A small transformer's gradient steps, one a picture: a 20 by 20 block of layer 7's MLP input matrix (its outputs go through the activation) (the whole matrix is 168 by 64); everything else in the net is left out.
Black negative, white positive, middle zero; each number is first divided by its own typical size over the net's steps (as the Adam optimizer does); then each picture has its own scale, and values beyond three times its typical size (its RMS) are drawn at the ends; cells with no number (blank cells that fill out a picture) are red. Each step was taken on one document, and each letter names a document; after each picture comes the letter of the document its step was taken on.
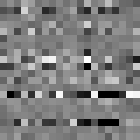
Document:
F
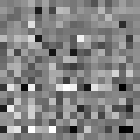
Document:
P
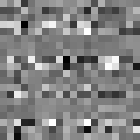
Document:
F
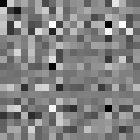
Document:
P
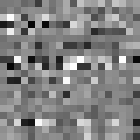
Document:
F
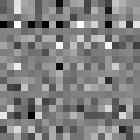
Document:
P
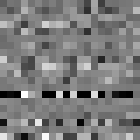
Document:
F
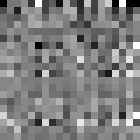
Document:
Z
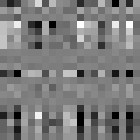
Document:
Z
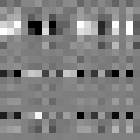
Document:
Z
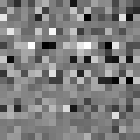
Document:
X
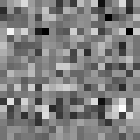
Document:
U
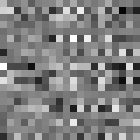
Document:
U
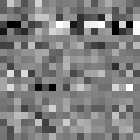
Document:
X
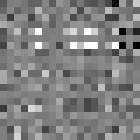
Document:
X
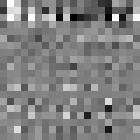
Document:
P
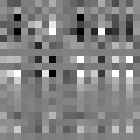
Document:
Z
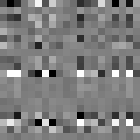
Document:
Z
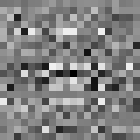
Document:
U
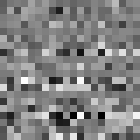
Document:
U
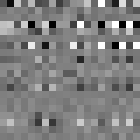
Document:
Z
